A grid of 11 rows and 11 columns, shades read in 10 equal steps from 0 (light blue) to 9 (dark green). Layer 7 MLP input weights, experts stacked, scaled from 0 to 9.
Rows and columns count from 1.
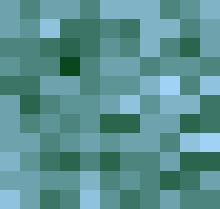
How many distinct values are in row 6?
7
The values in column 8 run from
2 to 5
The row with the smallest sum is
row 8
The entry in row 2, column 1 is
3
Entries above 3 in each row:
4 6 9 9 6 6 8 4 9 7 7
